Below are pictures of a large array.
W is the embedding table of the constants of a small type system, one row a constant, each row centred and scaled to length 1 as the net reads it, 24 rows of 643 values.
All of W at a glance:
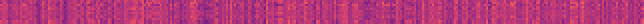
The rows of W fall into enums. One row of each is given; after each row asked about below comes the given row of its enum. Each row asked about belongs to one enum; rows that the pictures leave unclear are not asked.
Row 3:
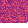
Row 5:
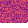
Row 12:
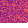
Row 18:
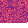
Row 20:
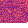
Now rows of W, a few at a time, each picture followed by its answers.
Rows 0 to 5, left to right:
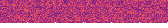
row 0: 12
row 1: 18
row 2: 3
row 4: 5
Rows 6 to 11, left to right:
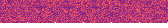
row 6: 3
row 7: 20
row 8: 20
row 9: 18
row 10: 12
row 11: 5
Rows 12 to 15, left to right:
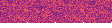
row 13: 20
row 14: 12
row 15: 5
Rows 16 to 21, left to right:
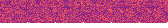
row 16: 5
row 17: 3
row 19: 12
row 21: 20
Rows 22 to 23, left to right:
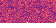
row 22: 18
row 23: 20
